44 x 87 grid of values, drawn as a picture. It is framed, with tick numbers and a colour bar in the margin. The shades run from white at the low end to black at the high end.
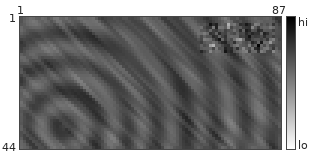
Roughest part: top right. Odd patch: rougher, in the top right. Rings: centred on the bottom left. Average level on the scale: 70%.
